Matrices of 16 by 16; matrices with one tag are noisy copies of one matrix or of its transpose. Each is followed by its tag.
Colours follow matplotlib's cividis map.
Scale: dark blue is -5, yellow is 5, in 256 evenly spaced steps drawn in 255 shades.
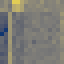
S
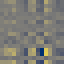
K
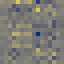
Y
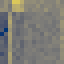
S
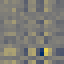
K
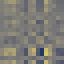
K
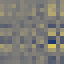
K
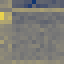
S
